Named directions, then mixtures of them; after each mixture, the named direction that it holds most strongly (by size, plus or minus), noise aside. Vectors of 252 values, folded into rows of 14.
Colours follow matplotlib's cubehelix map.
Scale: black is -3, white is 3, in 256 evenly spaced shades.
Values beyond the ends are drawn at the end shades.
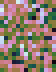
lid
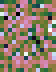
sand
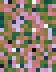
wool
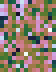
sand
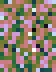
wool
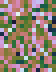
sand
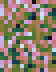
lid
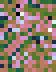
sand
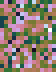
wool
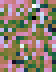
lid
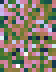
lid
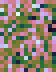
sand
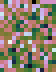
wool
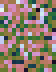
lid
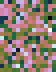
wool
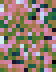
lid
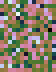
sand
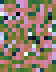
sand
